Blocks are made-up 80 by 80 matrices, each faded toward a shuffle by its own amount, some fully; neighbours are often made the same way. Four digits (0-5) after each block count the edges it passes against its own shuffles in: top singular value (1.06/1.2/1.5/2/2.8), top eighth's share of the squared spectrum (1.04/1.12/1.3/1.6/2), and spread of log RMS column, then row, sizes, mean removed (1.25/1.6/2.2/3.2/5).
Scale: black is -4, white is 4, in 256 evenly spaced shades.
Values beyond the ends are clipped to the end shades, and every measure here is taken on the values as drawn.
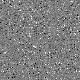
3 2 0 1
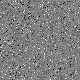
0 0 0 0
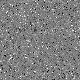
2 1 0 0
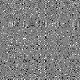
4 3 2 2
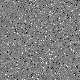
0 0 0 0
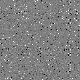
3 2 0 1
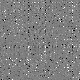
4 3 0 1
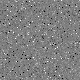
1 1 0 0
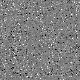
1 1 1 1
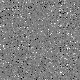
2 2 1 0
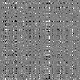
5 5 3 3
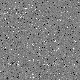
2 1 0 0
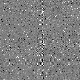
4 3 2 2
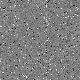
2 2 0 0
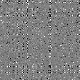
4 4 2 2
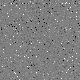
2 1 0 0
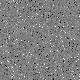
1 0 0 0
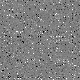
3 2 1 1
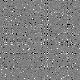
4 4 2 2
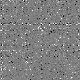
4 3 1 2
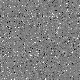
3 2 0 1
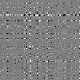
5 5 3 3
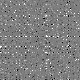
4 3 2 2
